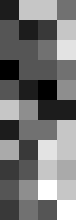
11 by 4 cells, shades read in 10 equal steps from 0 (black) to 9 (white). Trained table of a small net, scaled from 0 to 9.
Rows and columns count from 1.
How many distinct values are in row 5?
4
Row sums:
19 13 18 10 9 14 16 23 18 24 18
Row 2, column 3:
2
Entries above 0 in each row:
4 4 4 3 3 4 4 4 4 4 4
